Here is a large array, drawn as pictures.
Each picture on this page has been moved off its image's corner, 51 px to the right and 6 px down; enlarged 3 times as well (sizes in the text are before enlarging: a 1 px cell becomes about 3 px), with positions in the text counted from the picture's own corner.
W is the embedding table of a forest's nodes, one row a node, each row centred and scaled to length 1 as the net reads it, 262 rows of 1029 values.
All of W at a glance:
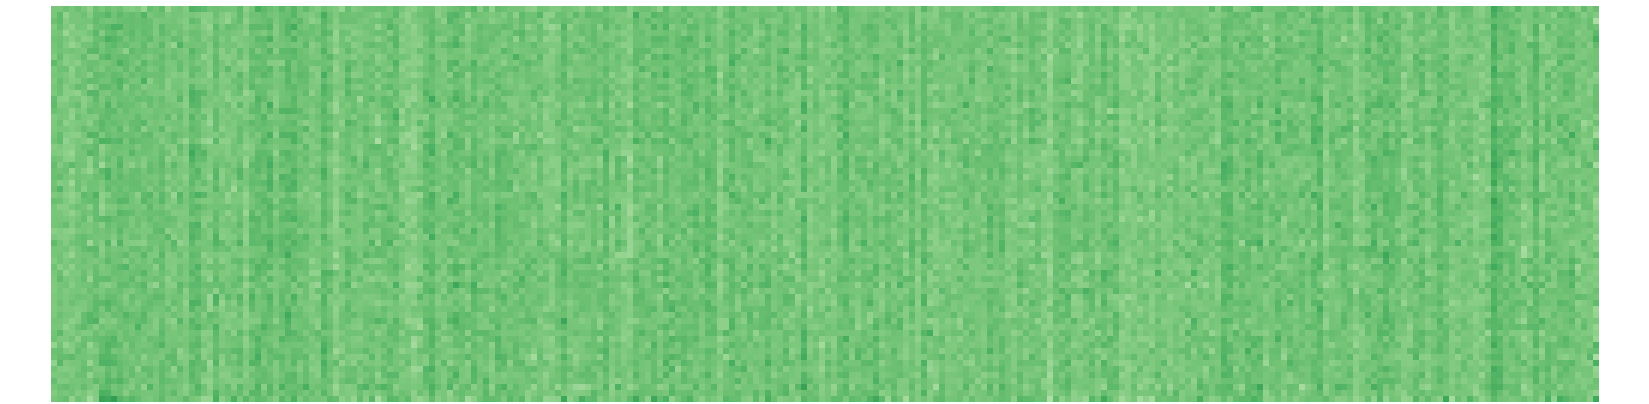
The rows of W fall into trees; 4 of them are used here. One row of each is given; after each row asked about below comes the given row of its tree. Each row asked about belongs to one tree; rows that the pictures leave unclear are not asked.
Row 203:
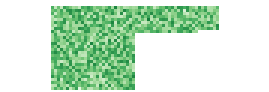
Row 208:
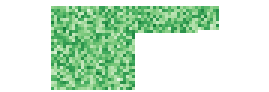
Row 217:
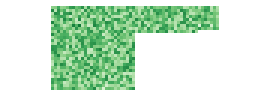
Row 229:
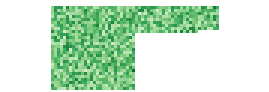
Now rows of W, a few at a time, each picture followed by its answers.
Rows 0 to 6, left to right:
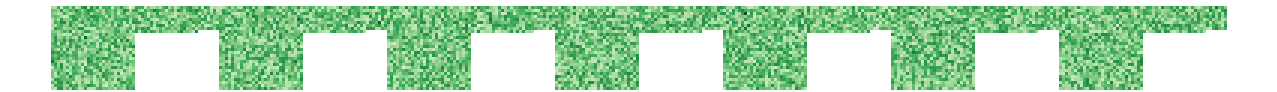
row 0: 203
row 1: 229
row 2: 229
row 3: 208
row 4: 203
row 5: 217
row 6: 208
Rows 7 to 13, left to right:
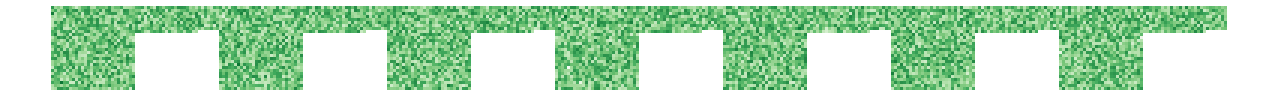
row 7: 203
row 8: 203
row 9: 208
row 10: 217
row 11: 229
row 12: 203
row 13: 229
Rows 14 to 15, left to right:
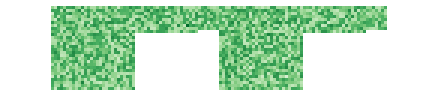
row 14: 217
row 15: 203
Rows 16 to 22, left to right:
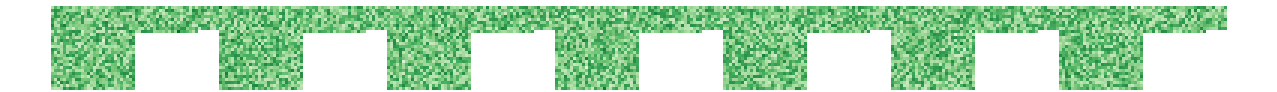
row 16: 208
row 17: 203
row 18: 229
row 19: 217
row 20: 203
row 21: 217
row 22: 203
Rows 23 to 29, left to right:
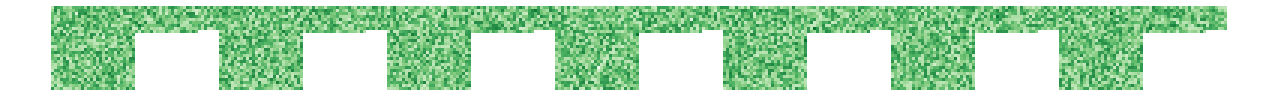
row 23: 229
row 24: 217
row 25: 208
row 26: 208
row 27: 203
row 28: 217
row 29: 217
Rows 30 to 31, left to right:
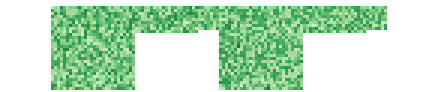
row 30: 229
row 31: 203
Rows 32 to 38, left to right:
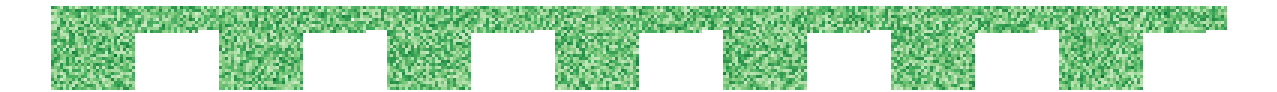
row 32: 203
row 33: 229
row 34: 203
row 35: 208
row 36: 203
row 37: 208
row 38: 217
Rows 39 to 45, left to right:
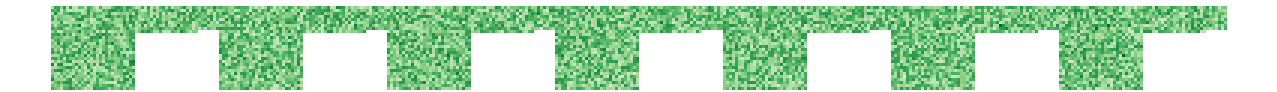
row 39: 208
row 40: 217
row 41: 208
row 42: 217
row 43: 229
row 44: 203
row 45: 203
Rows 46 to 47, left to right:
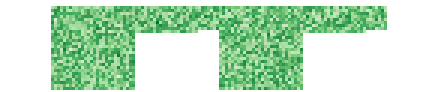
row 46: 208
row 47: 229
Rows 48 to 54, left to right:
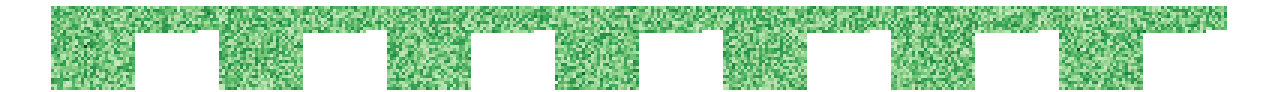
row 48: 217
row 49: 203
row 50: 217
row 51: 208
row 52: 203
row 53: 229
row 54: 208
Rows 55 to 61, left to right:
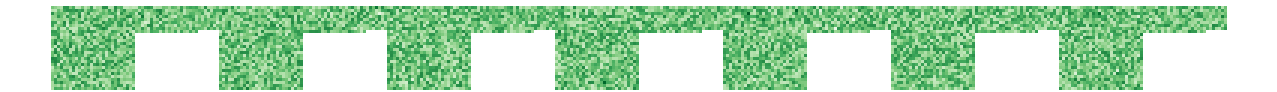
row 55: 203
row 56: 208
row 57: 217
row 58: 208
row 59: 203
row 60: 203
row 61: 229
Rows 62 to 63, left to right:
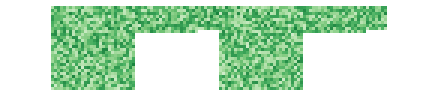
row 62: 208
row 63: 208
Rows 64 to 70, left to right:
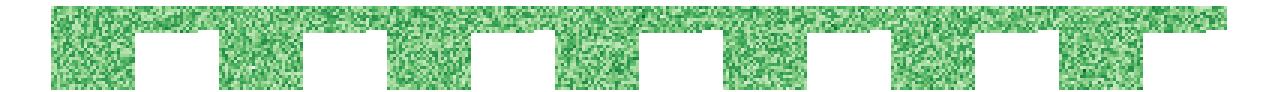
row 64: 229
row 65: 217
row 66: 229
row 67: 229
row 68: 203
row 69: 229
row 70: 217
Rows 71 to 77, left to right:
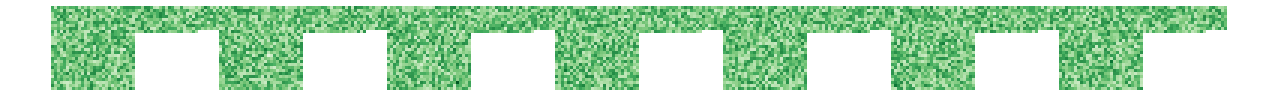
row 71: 217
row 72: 203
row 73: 208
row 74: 203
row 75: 229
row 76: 203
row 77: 217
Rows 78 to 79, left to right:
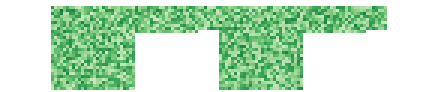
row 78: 203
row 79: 217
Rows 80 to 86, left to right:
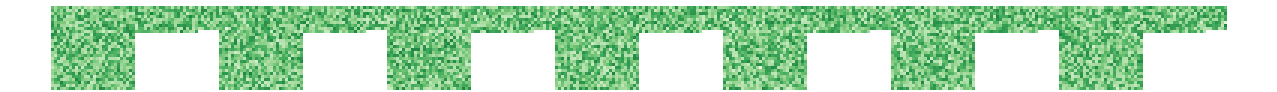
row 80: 208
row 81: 229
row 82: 203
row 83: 229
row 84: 217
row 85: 217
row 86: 208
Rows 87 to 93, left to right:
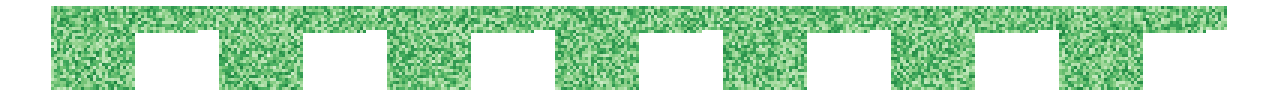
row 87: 229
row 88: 203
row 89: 203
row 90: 203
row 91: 217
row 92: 203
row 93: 208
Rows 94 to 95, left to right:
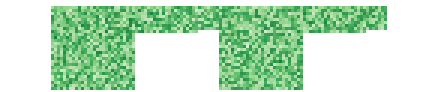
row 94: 229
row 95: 208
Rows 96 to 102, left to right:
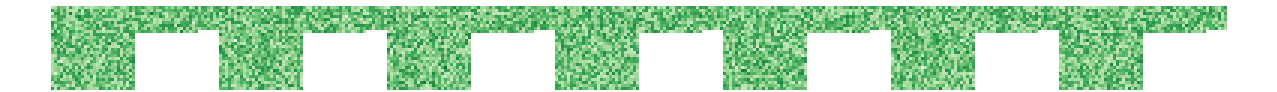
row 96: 208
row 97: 217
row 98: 208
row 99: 229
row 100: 229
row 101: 217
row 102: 208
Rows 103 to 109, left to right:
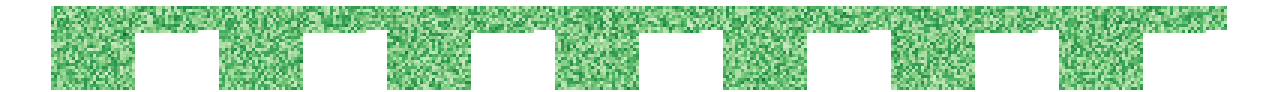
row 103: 229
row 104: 229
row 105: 208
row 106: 229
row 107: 229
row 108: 203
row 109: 229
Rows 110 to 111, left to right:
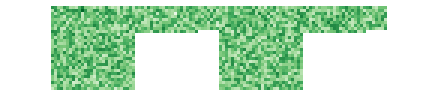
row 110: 203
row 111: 229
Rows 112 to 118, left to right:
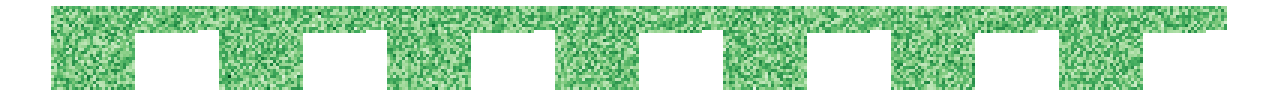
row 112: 229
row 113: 203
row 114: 217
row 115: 229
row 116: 203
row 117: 208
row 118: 229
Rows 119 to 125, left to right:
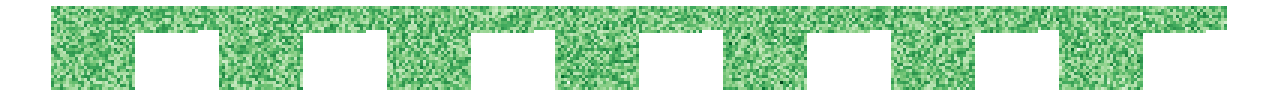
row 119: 217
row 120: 217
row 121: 229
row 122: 203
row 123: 217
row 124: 208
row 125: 208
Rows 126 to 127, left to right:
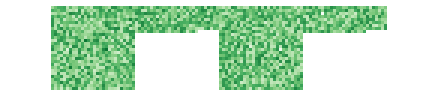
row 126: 208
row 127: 203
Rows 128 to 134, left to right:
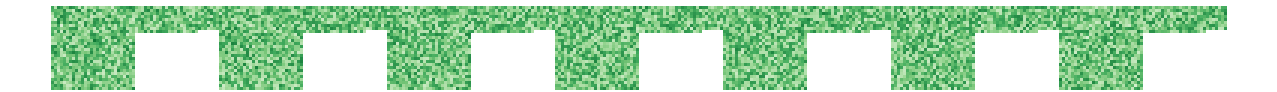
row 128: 217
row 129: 208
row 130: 208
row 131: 229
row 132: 229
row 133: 229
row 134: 208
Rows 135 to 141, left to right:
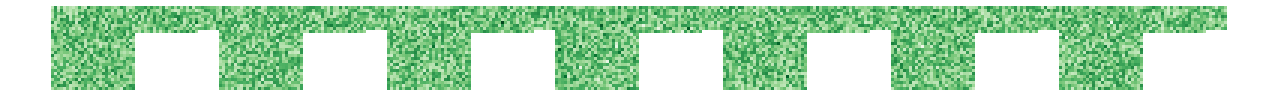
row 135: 229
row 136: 229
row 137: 208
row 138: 203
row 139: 217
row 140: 203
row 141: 229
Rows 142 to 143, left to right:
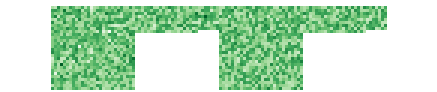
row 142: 217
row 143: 229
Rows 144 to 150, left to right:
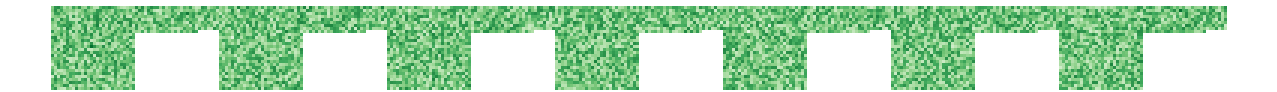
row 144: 229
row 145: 229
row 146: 208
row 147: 229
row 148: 217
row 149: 229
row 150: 208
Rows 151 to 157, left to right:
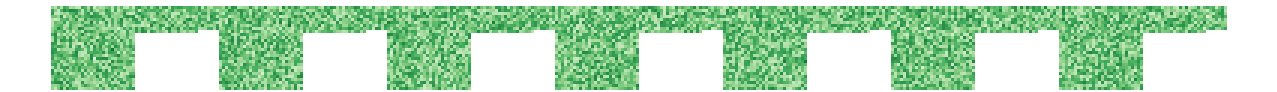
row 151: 203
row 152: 203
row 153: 208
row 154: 229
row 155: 229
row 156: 203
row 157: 229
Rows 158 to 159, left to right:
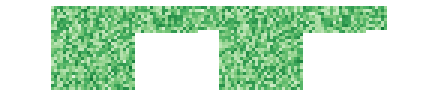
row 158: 229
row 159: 229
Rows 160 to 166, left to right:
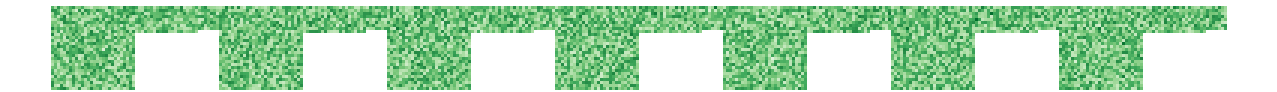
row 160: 217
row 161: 208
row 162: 229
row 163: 229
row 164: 208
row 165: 229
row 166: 217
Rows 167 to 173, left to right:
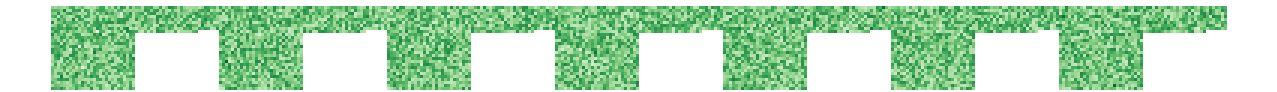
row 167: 217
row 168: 203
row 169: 203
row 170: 208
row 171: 217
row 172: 208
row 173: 208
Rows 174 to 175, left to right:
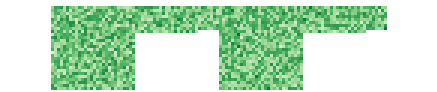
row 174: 229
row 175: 229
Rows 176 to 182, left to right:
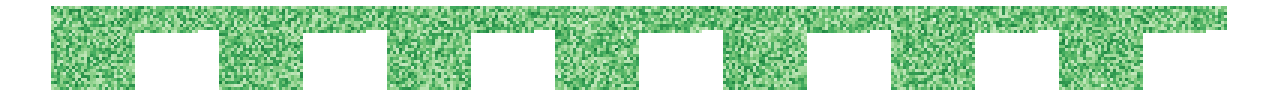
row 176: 203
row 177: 203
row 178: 208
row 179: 208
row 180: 203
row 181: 229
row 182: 203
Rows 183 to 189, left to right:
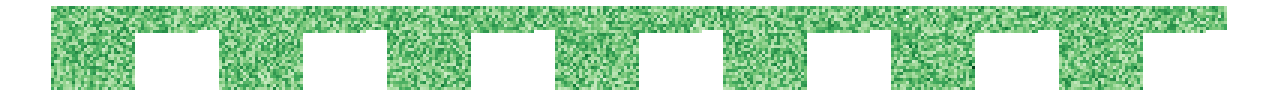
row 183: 217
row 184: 203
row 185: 208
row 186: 208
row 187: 208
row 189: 217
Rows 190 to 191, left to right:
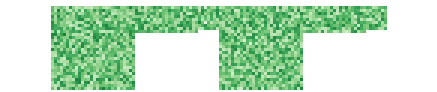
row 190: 208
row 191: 229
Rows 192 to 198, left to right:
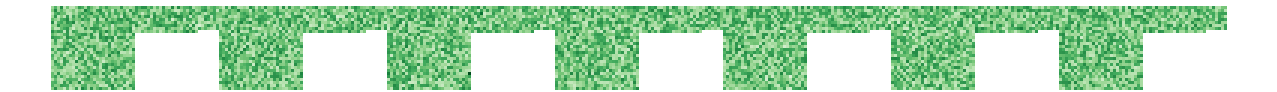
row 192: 229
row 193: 203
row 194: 203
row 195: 217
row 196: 229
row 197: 203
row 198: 203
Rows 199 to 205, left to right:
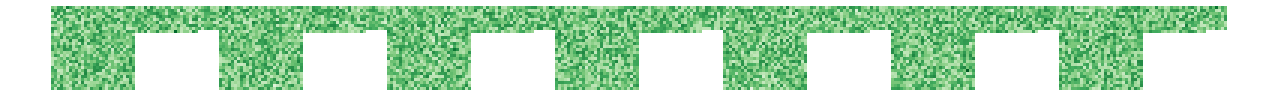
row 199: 217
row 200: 217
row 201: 229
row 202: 208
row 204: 217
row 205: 208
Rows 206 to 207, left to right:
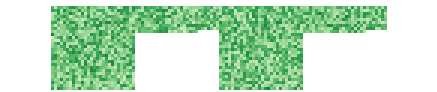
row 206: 217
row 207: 229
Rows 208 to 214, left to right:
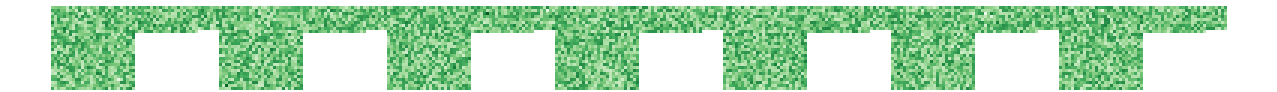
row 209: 208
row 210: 229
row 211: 208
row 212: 208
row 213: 208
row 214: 229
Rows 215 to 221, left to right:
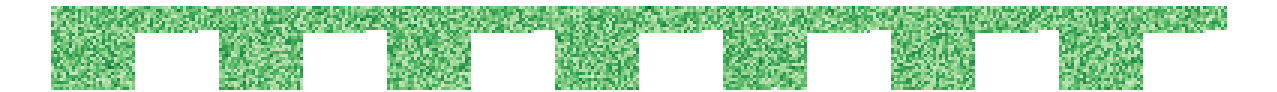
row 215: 203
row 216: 217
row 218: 229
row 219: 203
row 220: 208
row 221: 229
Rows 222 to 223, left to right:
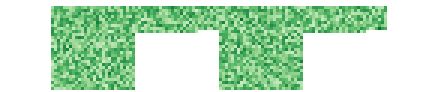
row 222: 229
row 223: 203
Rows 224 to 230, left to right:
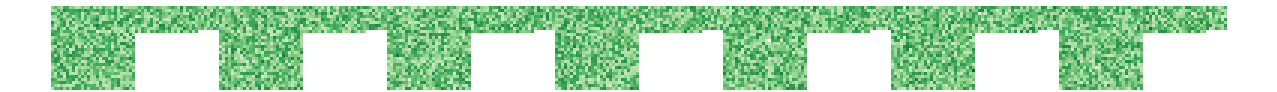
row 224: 203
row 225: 229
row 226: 208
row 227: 203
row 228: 229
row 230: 203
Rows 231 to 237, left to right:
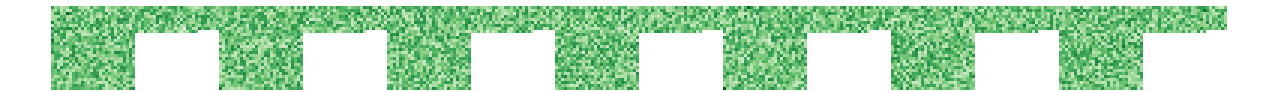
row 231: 217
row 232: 229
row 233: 229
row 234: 203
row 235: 229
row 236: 203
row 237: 203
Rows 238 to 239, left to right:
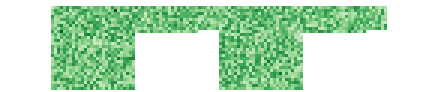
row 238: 229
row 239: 203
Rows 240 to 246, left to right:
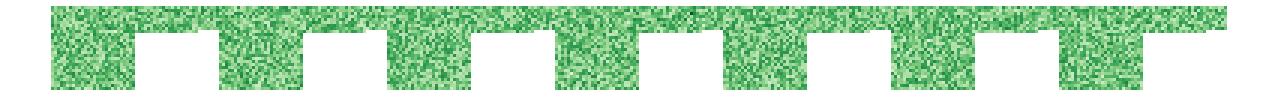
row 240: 208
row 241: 208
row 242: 203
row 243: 229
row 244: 203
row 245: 229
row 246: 203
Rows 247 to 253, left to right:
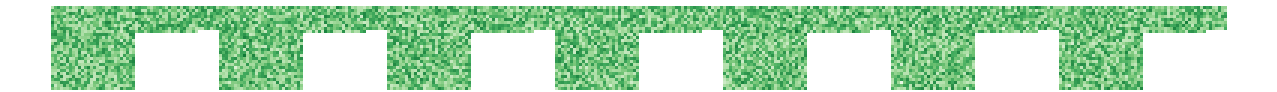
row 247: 208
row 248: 217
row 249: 208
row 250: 203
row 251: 229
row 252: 229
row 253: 229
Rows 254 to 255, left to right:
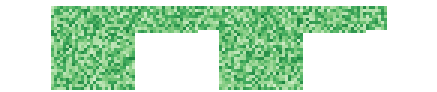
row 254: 229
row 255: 229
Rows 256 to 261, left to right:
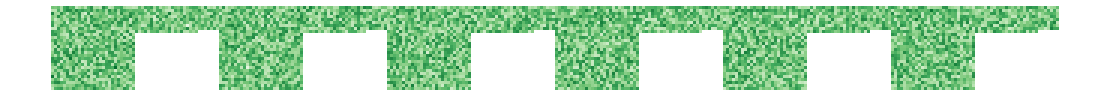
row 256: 203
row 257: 229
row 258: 203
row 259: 229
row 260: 203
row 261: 203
